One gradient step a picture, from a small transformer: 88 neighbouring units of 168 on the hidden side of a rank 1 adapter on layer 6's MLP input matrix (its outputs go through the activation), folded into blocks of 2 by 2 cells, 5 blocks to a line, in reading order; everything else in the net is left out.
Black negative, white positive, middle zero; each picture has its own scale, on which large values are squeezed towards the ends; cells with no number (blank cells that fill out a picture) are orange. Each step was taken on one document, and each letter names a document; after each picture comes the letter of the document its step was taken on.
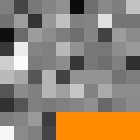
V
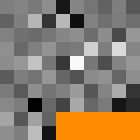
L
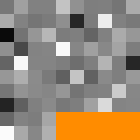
V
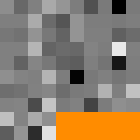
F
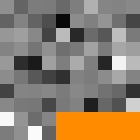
L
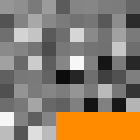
L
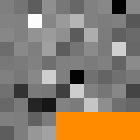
F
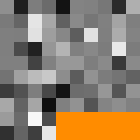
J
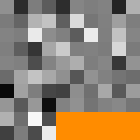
J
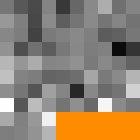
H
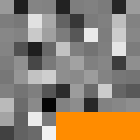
J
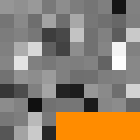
F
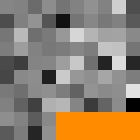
L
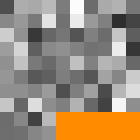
H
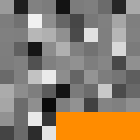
J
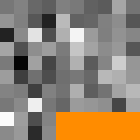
L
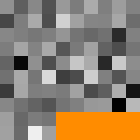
L
